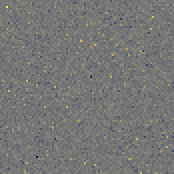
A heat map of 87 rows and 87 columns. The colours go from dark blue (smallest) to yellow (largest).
No single row or column stands out from its neighbours. No overall slope runs across the table. No regular stripes run through it. Overall the values sit about 50% of the way up the scale. The grain is fine, like static. The distribution is heavy-tailed on both sides. There is no seam.
